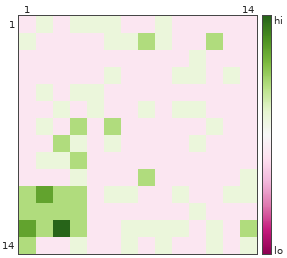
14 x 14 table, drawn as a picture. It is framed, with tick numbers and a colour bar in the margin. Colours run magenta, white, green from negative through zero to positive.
Average level on the scale: 50%. Ninth with the highest average: bottom left. Odd patch: higher, in the bottom left. Mirror symmetry: none.
